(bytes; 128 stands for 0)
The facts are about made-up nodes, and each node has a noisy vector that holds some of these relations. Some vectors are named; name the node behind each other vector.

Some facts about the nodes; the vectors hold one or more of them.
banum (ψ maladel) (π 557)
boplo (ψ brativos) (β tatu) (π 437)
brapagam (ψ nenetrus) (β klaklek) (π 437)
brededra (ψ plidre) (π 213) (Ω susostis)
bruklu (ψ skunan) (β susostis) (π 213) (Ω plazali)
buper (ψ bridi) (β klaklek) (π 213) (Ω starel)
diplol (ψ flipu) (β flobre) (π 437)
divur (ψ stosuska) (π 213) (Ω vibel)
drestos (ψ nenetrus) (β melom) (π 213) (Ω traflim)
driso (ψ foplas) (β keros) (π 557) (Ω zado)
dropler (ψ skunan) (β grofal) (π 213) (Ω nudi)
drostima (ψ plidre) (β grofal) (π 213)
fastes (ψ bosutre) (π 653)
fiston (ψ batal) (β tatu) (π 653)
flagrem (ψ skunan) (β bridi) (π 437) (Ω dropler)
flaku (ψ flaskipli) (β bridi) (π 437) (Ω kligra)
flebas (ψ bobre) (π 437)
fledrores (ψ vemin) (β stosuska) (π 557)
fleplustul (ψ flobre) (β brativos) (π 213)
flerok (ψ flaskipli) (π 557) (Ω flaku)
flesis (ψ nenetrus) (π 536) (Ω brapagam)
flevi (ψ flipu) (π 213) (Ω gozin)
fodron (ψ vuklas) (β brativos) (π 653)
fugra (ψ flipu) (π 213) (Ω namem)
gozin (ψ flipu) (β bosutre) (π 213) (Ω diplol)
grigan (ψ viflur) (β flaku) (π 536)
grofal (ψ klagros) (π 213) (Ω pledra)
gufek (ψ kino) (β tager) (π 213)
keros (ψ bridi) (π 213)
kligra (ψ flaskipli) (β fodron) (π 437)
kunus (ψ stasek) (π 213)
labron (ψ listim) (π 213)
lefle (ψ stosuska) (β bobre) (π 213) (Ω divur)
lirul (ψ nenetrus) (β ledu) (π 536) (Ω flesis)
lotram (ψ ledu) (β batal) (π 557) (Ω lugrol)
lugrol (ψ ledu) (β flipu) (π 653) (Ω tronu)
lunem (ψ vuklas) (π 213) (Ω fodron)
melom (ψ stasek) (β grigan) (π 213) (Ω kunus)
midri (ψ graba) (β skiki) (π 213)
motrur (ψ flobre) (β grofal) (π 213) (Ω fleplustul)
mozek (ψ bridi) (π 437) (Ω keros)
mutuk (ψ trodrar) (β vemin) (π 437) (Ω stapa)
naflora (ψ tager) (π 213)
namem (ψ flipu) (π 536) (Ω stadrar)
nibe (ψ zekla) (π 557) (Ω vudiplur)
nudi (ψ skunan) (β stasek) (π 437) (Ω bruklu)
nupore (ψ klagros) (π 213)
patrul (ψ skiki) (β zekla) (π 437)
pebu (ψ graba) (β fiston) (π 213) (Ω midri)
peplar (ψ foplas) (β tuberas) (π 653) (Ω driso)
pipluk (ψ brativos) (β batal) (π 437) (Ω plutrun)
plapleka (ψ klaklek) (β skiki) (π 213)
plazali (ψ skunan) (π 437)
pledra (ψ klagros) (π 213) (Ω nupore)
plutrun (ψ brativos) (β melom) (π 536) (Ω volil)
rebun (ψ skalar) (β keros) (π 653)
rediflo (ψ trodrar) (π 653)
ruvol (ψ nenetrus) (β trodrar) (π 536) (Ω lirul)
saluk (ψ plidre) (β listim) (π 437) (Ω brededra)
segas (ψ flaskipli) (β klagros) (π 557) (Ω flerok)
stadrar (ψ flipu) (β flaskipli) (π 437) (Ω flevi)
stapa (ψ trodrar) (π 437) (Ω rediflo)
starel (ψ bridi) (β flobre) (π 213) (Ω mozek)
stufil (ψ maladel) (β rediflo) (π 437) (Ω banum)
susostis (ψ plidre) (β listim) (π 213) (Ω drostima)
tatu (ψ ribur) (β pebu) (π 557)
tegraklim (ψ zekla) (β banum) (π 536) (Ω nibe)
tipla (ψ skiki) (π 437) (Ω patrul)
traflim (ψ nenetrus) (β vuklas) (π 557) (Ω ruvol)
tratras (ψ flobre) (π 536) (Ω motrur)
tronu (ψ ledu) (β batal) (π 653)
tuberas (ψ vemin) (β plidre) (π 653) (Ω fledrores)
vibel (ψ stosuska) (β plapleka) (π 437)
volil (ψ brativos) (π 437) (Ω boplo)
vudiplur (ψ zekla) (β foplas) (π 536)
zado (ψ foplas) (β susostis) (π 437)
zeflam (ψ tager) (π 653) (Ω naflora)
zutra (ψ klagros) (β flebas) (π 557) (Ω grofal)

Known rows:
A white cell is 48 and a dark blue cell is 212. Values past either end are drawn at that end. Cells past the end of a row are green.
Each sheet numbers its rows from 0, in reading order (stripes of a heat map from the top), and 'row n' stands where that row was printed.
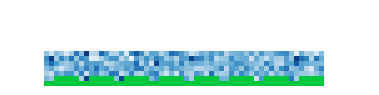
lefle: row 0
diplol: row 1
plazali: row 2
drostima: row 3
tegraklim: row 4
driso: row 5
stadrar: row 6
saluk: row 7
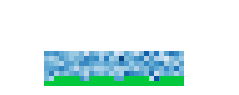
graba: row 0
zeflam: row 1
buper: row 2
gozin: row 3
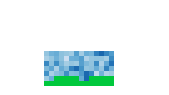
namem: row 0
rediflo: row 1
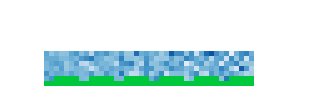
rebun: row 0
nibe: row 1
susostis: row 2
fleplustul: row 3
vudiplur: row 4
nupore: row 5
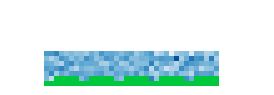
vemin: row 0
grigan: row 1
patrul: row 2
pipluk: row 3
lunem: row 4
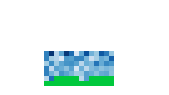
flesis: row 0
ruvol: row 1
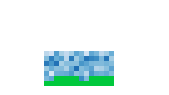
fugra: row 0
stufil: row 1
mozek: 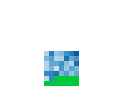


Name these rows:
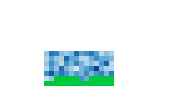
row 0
bridi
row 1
flaskipli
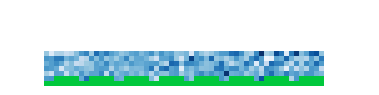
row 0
zutra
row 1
kligra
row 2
fodron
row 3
foplas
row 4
melom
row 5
trodrar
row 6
brapagam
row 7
lirul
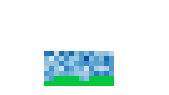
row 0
boplo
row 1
drestos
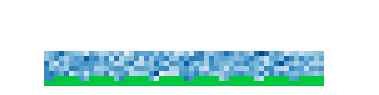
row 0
stapa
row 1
pebu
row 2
pledra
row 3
plidre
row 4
mutuk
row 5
traflim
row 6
nenetrus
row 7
grofal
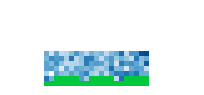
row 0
lotram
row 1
brededra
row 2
keros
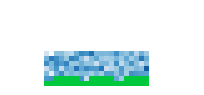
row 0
flagrem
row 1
ledu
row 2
plutrun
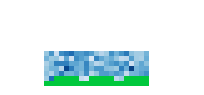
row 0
bruklu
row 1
stosuska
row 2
flipu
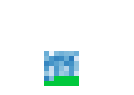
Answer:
peplar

